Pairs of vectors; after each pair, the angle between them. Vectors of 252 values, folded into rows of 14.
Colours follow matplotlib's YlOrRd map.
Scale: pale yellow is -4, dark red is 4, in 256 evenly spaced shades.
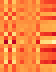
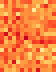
partly opposed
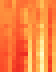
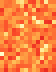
orthogonal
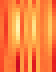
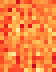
partly aligned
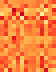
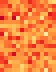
orthogonal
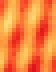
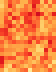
partly opposed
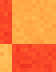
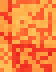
partly aligned
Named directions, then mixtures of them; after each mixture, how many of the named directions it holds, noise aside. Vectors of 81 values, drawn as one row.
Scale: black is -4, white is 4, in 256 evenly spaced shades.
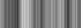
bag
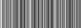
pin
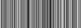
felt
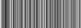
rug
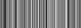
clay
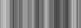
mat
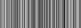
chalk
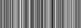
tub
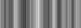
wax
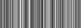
one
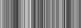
three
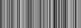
three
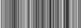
three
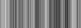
one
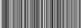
three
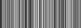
three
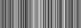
two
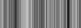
three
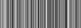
one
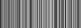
two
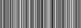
one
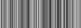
three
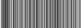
one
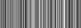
one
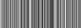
three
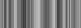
one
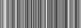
one
